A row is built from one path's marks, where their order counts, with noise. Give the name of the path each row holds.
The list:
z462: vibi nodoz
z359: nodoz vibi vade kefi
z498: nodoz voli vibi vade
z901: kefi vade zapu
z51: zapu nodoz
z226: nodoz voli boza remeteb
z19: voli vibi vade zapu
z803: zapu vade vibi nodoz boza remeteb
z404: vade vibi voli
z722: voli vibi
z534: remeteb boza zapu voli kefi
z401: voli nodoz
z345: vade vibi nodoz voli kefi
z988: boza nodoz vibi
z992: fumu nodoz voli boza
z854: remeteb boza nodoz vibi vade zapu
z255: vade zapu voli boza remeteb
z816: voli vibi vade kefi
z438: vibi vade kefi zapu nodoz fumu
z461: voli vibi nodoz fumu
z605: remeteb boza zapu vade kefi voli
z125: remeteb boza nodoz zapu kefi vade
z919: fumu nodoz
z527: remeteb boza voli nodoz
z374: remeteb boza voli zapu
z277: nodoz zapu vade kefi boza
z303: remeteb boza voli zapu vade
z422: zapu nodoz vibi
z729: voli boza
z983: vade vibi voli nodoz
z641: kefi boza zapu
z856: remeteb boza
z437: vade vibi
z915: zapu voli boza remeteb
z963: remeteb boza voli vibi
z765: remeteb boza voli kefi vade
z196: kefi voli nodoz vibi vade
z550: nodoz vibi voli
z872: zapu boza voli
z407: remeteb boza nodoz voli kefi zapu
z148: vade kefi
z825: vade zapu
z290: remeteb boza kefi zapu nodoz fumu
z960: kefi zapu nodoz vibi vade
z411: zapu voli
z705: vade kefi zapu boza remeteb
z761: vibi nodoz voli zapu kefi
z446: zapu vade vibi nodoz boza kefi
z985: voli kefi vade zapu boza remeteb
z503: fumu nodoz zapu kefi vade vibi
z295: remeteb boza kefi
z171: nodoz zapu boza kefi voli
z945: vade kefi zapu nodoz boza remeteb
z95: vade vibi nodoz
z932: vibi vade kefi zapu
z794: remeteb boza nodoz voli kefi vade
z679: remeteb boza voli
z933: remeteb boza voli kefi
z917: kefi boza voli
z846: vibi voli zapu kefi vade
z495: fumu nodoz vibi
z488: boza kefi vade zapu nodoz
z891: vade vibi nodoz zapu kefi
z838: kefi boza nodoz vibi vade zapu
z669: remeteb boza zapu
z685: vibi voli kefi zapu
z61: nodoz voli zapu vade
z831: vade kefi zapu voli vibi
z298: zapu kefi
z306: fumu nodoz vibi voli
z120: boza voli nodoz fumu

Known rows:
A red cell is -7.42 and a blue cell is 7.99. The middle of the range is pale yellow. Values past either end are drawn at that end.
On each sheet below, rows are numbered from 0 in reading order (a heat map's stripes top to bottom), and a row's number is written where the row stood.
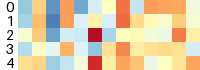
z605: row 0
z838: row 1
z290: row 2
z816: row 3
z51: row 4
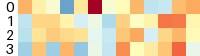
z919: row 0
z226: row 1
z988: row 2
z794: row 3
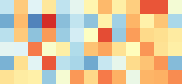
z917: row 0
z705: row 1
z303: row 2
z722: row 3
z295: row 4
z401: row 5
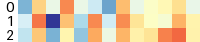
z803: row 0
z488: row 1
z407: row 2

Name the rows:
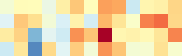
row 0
z422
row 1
z527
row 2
z61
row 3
z891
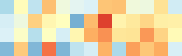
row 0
z359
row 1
z404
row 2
z685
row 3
z985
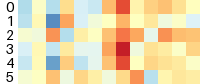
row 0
z831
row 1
z932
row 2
z550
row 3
z19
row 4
z846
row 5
z462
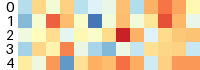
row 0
z915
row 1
z963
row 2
z983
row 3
z856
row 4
z306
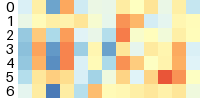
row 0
z148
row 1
z95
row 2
z854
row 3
z945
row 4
z446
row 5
z679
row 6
z298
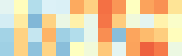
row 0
z761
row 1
z960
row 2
z255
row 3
z534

